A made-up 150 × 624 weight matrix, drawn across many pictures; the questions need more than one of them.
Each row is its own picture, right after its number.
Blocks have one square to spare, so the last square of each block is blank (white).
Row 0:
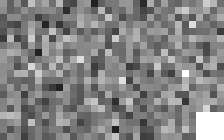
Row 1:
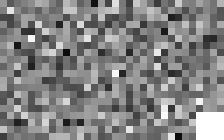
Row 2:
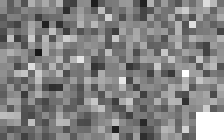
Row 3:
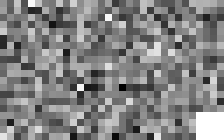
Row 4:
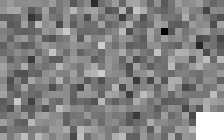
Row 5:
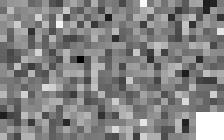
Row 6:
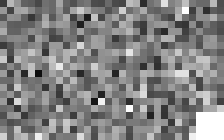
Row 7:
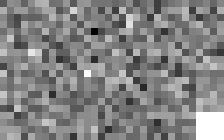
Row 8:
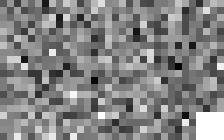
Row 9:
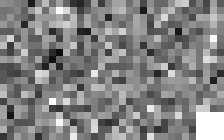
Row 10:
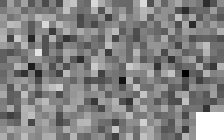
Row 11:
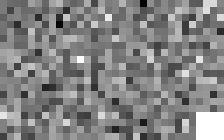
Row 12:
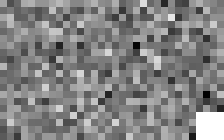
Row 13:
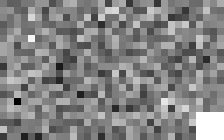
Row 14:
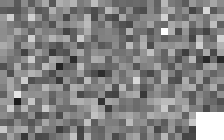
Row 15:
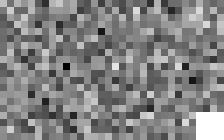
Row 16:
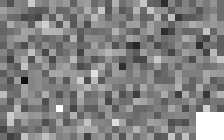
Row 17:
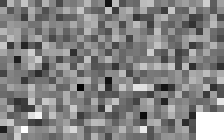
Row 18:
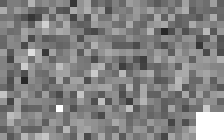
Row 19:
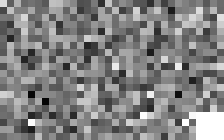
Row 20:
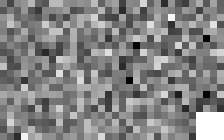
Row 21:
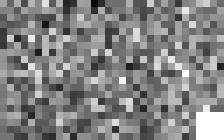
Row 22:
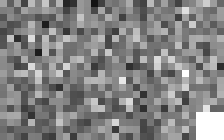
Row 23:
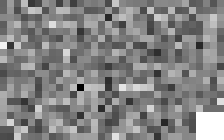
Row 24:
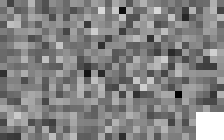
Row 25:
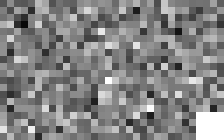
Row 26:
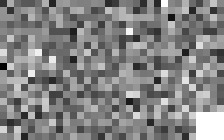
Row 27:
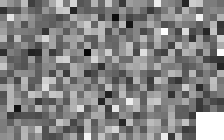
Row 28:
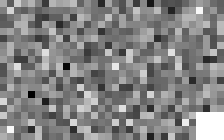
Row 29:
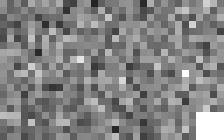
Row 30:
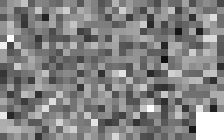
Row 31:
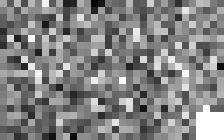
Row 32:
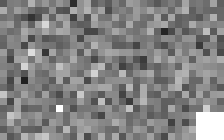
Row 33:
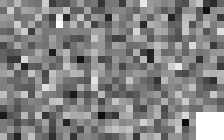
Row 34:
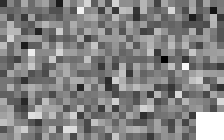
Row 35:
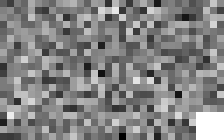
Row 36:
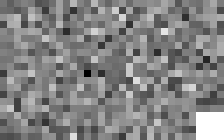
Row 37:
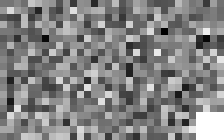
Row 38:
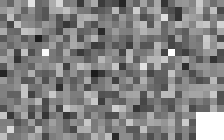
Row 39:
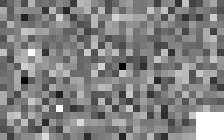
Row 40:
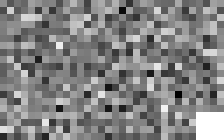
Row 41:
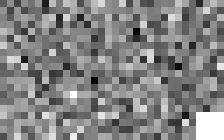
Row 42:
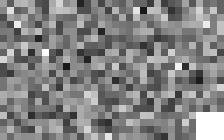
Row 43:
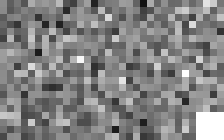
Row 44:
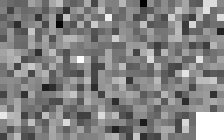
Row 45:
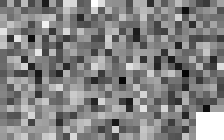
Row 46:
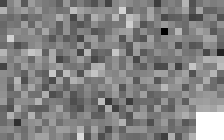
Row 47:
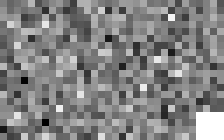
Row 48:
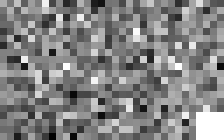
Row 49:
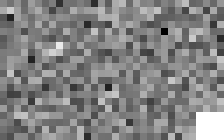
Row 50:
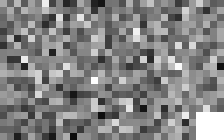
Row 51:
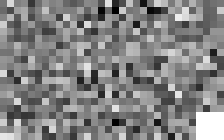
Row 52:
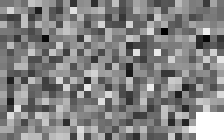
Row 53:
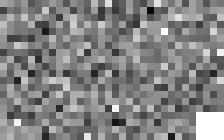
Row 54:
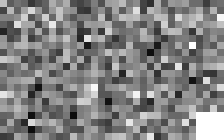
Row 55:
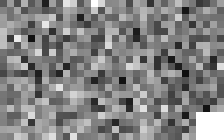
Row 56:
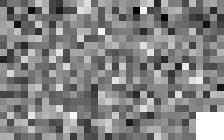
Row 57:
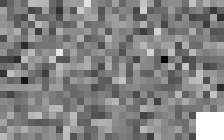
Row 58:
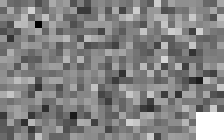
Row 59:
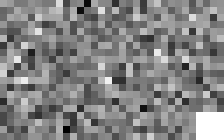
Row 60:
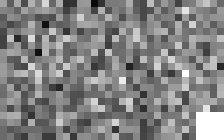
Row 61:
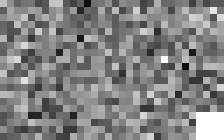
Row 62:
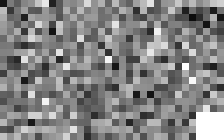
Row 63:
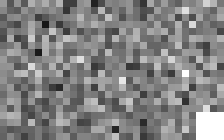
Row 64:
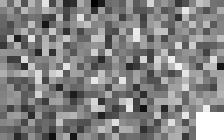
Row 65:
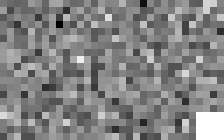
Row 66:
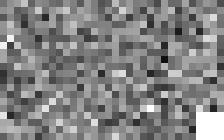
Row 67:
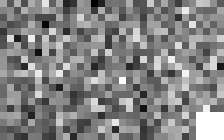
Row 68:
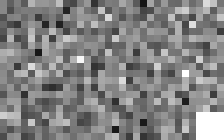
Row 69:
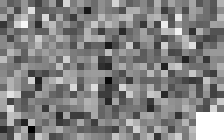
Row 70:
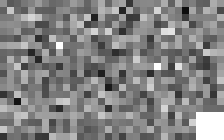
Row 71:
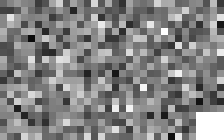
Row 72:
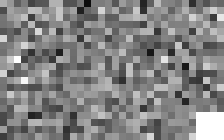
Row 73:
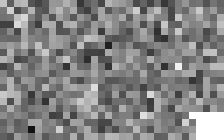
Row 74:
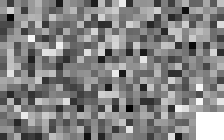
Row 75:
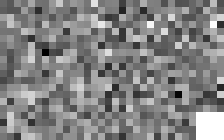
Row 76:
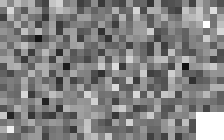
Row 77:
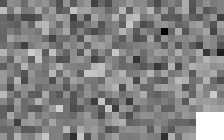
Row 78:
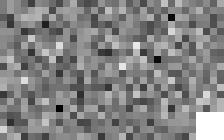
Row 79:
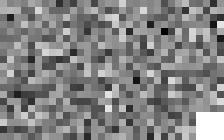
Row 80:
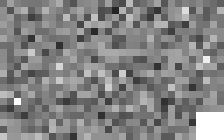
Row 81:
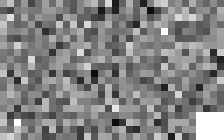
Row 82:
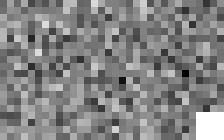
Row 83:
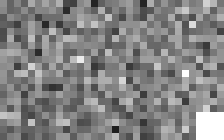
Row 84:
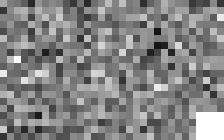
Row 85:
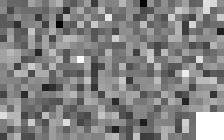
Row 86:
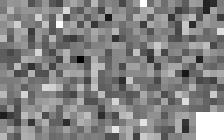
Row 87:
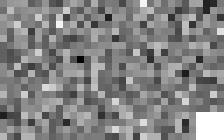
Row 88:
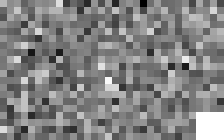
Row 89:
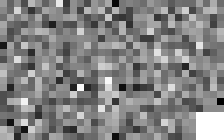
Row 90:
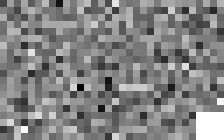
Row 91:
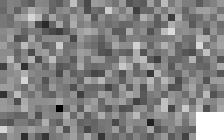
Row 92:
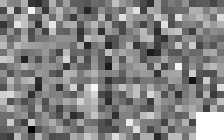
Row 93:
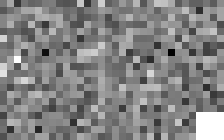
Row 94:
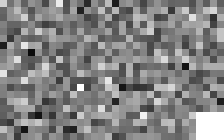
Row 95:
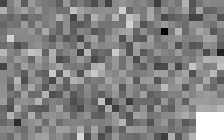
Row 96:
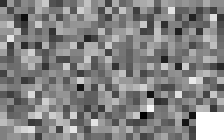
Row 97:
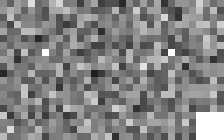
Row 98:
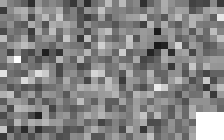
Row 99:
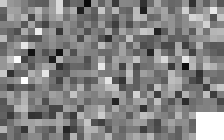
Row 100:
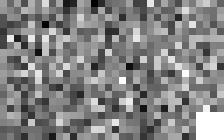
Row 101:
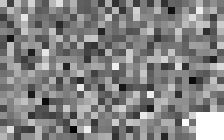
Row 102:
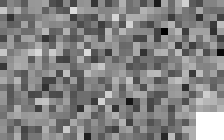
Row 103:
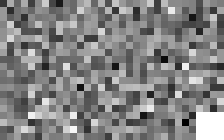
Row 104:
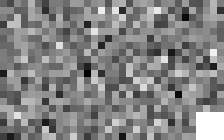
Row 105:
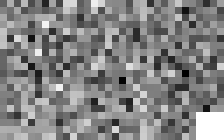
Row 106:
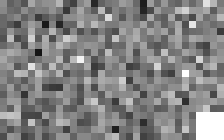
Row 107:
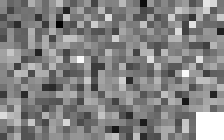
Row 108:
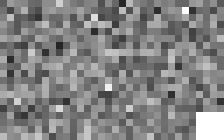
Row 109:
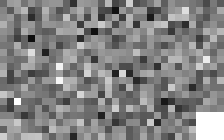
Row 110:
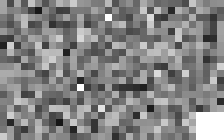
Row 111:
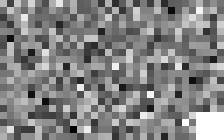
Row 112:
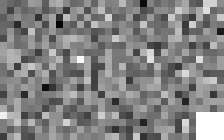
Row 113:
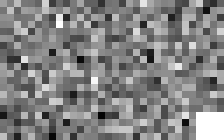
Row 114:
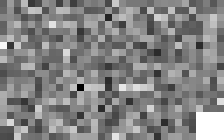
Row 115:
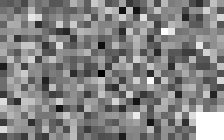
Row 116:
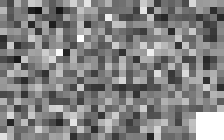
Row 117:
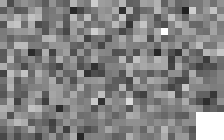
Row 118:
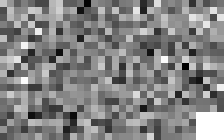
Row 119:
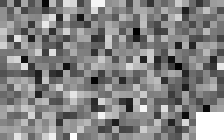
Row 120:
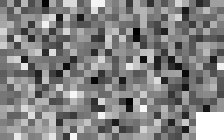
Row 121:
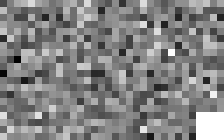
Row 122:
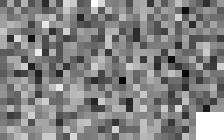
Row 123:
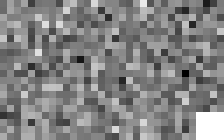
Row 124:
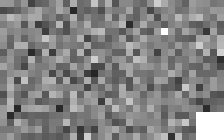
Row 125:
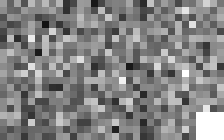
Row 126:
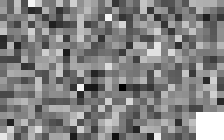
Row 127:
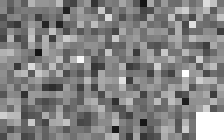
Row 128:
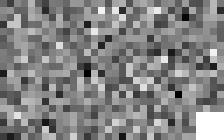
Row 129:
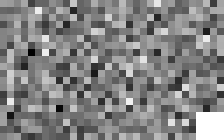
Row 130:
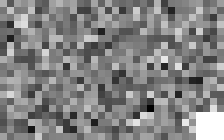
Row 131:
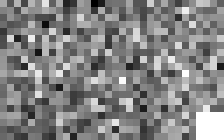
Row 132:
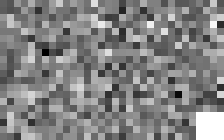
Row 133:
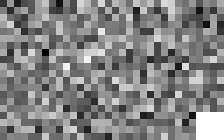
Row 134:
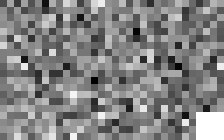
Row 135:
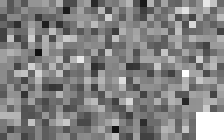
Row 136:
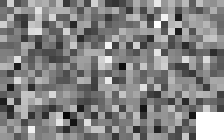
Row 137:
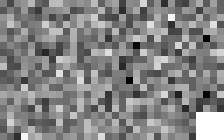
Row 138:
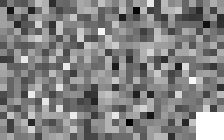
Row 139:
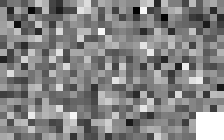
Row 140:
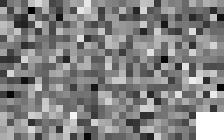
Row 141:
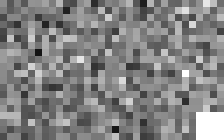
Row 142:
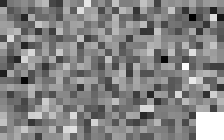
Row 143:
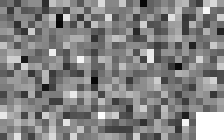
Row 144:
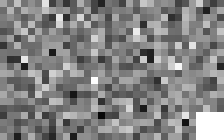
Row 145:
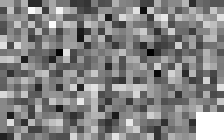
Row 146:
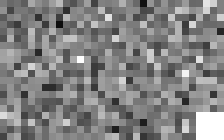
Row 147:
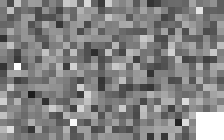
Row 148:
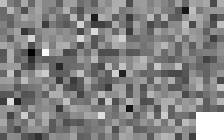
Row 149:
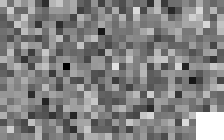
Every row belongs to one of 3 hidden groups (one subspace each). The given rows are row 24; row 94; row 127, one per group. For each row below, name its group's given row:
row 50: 127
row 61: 94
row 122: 127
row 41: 127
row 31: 127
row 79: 24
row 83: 127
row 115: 24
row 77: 24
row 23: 94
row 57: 94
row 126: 94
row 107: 127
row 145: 94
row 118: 94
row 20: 24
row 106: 127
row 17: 94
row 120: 127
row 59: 94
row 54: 94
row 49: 24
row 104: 24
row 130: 94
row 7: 24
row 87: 127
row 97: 94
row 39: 24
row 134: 127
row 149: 94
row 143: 127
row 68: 127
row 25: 94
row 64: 127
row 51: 24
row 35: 24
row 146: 127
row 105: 127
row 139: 94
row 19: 94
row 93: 94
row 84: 94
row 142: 94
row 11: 127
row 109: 24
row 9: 94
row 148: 24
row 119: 127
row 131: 127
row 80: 24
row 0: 127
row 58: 94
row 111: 94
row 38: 94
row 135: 127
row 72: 94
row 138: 94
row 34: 94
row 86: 127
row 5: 127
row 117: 24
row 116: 94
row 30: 94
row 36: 24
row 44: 127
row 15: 94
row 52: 24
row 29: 127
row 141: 127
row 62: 94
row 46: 24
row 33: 127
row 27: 24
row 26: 24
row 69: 94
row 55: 127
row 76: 94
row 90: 94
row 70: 24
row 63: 127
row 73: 94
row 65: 127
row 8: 127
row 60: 127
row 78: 24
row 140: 94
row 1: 24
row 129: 24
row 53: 24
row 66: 94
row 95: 24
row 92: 94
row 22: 127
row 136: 94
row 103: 94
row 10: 127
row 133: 94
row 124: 24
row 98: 94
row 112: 127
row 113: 127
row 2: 127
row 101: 94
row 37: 24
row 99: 94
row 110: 94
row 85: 127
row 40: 24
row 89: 94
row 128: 24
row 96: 94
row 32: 24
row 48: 127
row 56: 94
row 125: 127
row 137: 24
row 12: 24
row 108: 24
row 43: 127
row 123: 127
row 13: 24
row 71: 24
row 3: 94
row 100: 127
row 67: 127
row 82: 127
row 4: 24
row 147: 94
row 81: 24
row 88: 94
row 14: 24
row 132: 24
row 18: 24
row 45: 127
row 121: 94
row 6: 24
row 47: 24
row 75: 24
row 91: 24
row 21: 127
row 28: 94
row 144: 127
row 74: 24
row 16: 24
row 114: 94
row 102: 24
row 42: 94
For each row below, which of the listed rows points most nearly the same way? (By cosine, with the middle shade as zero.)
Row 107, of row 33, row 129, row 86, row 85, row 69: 85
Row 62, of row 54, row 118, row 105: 105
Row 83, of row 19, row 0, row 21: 0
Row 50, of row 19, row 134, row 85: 19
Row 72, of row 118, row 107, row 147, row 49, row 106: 118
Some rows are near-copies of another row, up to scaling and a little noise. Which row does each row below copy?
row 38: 97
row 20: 137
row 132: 75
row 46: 95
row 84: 98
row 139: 56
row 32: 18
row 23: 114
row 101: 111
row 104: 128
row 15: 149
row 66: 30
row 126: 3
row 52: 37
